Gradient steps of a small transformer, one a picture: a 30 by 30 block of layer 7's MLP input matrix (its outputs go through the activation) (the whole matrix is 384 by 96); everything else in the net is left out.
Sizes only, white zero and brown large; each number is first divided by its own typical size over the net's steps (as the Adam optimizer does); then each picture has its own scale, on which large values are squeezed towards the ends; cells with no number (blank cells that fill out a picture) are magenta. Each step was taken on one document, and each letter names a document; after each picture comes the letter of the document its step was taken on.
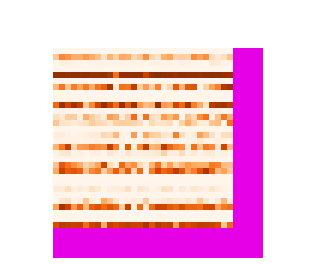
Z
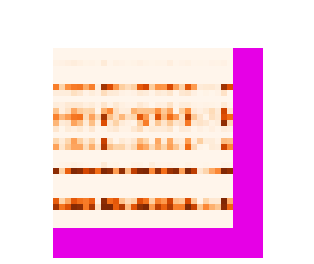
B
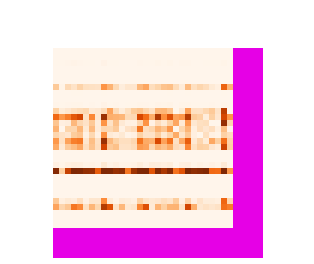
B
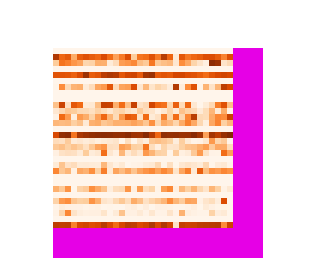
Z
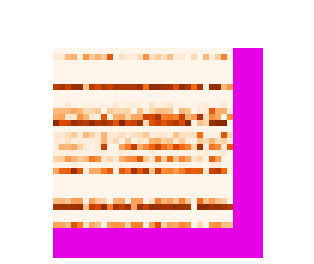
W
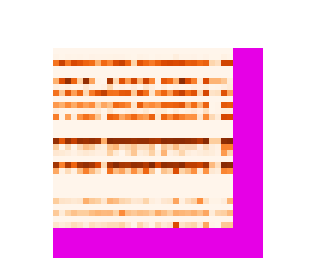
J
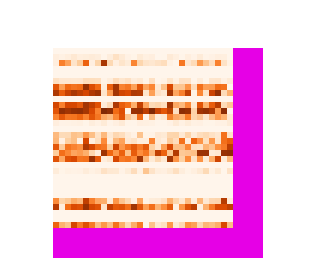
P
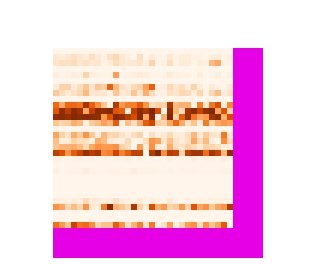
P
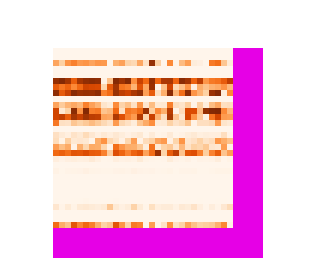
P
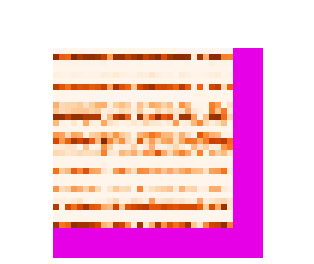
W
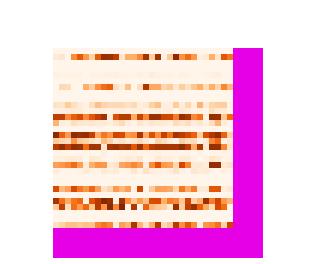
W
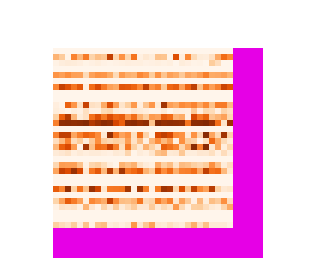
Z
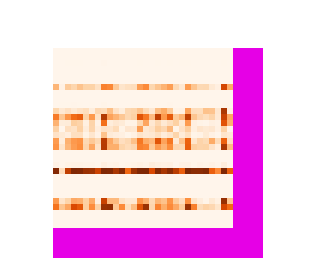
B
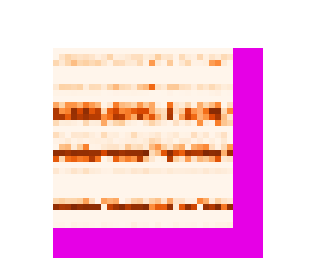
P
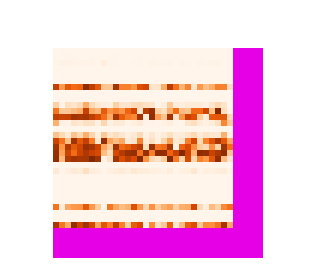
P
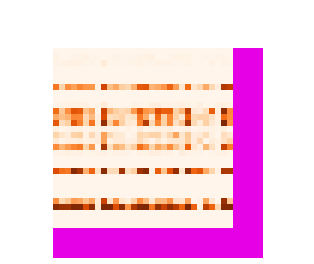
B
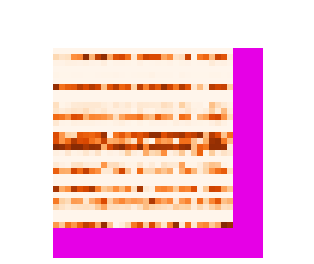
W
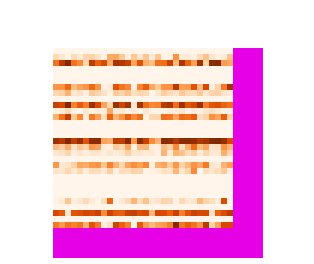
J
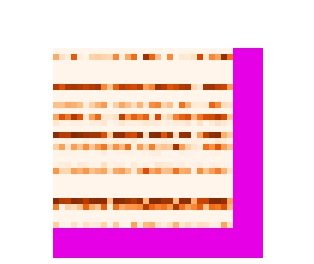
W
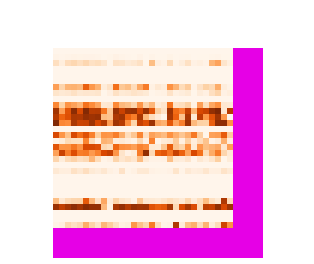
P
